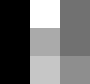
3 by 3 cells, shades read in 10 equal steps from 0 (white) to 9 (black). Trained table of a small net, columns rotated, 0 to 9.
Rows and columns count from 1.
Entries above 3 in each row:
2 2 2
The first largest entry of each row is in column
1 1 1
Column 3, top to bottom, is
5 5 4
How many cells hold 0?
1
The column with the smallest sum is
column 2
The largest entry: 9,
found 3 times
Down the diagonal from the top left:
9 3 4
